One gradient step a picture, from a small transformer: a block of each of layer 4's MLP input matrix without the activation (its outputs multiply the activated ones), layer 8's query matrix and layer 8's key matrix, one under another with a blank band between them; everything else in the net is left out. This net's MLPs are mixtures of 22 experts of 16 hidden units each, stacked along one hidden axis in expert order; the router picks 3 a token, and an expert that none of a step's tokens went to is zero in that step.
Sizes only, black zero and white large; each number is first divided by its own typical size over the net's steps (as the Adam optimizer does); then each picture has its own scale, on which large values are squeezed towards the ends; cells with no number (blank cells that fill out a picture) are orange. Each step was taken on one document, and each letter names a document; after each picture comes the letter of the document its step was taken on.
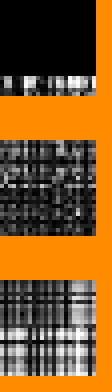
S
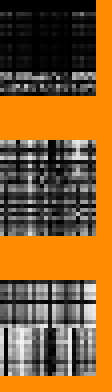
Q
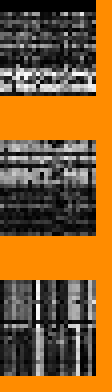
Q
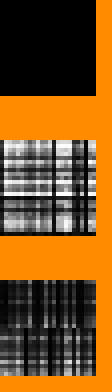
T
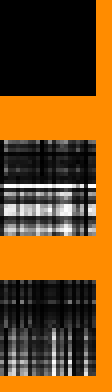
T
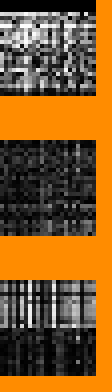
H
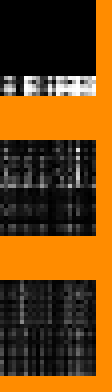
S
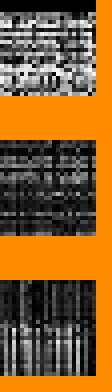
Q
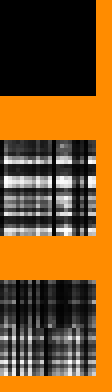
T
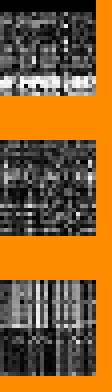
H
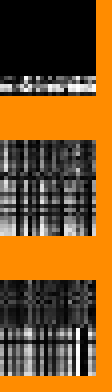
S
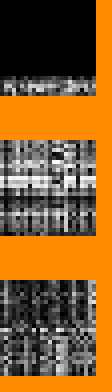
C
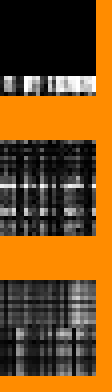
S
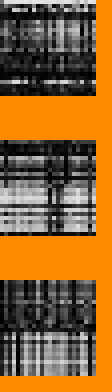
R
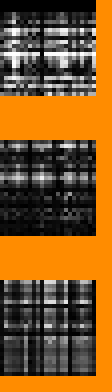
C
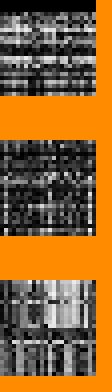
R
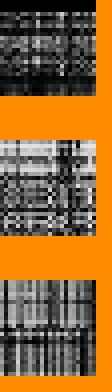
R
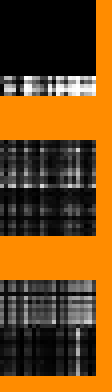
S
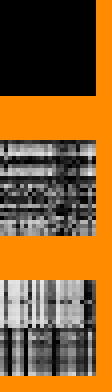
R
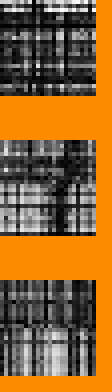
R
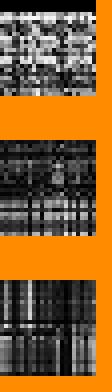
C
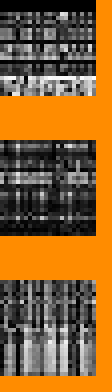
C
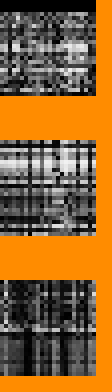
Q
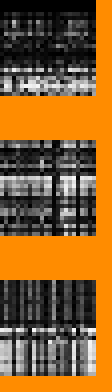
C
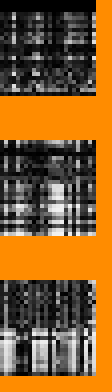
Q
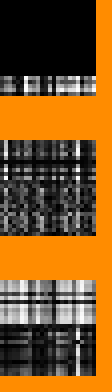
S
